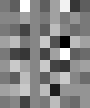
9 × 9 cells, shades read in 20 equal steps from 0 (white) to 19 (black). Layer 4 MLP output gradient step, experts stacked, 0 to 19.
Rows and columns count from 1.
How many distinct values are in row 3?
6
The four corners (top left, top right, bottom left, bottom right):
10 12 10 8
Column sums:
81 82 76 81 83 82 76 87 84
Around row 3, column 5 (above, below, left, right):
10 4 9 5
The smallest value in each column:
7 4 0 9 4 5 0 5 7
